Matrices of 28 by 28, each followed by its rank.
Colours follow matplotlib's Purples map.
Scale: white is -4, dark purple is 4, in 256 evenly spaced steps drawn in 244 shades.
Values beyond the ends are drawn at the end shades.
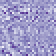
five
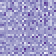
five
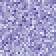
full rank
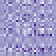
three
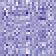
five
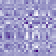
three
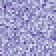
full rank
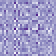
three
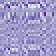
three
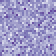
full rank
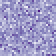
full rank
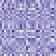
three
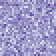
full rank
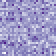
five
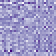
five
